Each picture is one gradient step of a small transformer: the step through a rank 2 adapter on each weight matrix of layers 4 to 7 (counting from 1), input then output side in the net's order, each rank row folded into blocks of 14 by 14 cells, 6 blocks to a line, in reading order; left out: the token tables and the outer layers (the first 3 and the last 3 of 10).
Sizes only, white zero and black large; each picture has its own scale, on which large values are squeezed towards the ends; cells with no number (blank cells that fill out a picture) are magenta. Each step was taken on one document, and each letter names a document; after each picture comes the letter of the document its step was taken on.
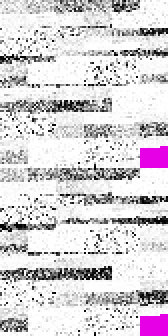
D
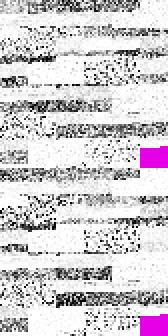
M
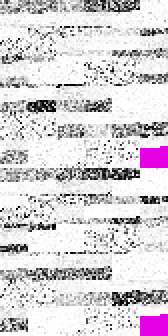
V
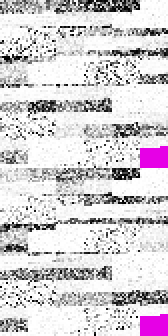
D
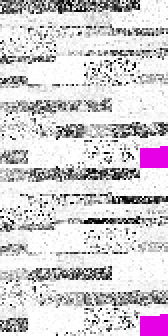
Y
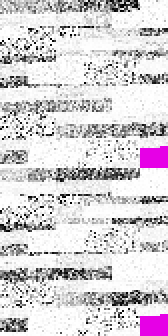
V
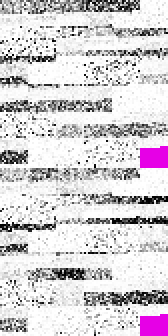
D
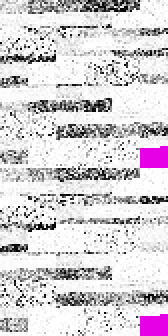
V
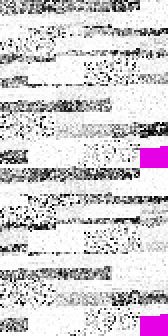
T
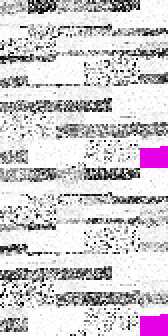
T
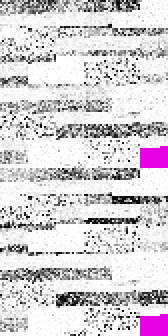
T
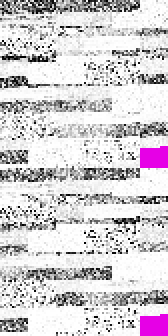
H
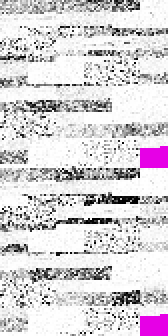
M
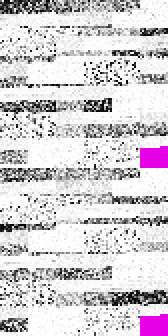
D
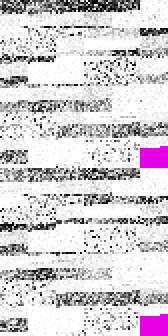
Y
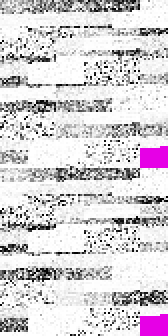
T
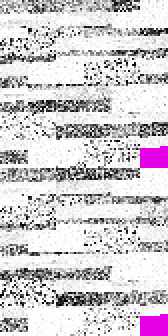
T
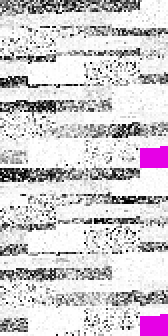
Y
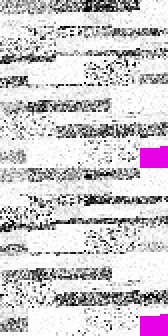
H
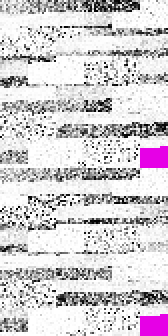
M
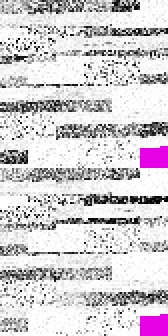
V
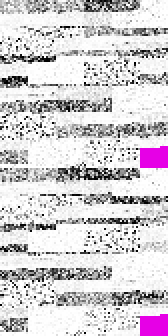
M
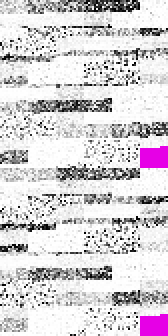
M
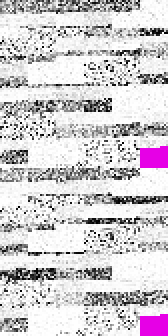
H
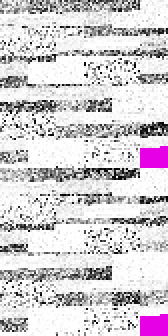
Y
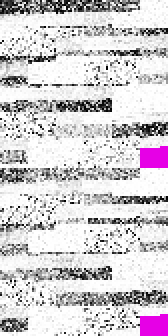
D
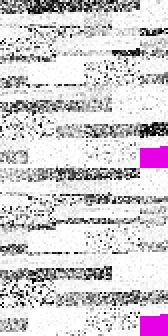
T
